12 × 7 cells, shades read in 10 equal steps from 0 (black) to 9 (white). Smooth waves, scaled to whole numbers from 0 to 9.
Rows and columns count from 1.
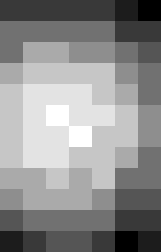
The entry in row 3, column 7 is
3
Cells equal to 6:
11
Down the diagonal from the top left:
2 4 6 7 7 7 5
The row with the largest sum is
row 6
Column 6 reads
1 2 4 5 6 7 7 6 4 3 2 0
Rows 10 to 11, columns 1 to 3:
5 6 6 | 3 4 4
